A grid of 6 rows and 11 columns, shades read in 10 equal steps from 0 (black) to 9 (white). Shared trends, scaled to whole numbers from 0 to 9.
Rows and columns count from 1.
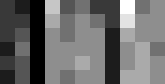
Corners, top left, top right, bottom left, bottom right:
2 5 1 5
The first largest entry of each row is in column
9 9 9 10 6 9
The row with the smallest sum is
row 1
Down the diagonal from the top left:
2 2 0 5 5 5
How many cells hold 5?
23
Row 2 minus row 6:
1 -1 0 1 0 0 -1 1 2 -1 0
